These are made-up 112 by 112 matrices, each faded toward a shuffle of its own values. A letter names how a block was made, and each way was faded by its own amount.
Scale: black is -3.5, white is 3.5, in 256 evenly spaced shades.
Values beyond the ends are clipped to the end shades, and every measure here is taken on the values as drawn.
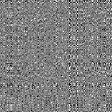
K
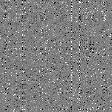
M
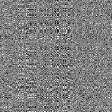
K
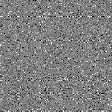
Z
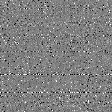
Z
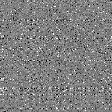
Z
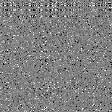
Z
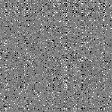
M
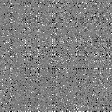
M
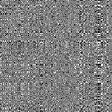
K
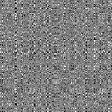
K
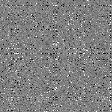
M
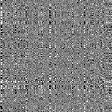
K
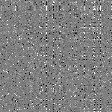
M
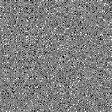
Z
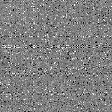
Z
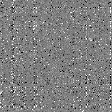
M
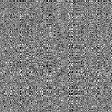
K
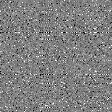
Z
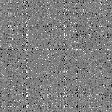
M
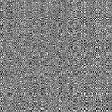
K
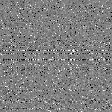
Z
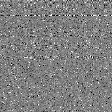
Z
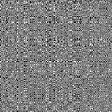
K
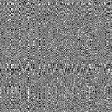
K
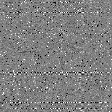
Z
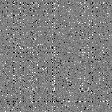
M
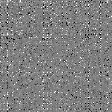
M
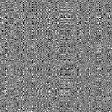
K
